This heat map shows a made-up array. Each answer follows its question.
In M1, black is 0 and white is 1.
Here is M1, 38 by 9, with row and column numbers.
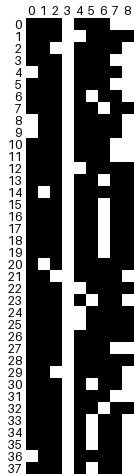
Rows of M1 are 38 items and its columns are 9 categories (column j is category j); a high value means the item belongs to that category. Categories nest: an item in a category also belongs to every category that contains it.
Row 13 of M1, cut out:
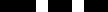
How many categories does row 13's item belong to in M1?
2
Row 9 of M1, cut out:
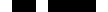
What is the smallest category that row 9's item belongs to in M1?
0
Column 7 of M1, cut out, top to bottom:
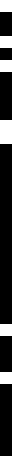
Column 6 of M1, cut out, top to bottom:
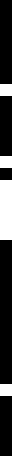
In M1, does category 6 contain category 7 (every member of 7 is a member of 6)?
no
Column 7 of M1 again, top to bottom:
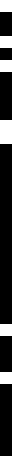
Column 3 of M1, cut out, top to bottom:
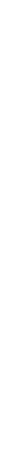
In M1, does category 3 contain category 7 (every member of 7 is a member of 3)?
yes
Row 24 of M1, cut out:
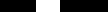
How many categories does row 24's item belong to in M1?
2
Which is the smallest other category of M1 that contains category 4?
3
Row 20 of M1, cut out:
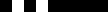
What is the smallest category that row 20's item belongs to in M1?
1
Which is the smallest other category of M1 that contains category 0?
8
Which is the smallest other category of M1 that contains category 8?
3
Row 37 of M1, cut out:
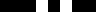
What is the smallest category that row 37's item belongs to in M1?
5
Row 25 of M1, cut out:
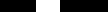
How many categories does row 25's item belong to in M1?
2
